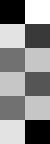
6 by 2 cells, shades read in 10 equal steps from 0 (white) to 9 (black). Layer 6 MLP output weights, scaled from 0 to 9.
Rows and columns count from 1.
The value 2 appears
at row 3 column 2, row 4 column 1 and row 5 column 2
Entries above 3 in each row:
1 1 1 1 1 1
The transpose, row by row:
9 1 5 2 5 1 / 0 7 2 6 2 9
